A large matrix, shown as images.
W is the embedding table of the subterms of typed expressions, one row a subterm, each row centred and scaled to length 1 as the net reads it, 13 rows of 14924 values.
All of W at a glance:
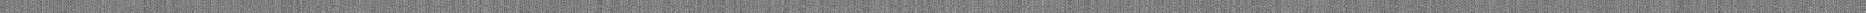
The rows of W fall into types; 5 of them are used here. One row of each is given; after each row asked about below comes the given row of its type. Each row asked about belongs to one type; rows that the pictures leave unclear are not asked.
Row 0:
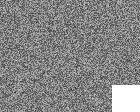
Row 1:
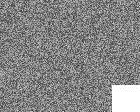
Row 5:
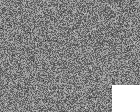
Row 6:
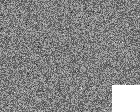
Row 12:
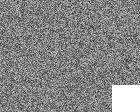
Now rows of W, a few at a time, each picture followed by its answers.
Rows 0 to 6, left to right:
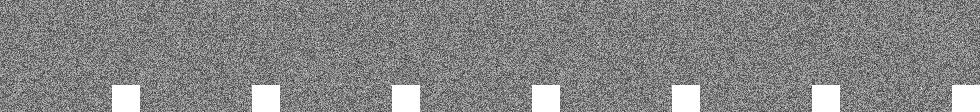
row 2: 5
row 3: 0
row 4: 1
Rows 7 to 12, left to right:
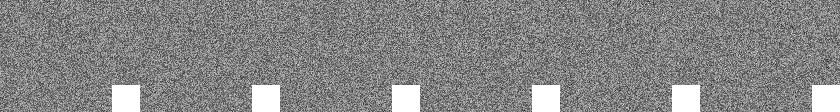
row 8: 0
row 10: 12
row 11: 6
